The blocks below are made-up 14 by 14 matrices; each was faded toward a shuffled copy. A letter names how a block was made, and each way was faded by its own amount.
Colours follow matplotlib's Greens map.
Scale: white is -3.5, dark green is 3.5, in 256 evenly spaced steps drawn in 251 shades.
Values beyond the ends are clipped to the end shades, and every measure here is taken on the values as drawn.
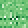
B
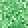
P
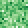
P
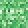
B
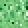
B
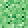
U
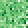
U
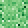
U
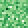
P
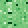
B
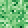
P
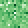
U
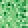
U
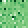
B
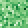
P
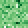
U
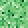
U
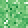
U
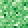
U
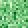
U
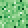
U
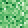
P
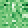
B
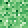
P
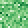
P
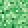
P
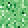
U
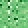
B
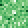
U
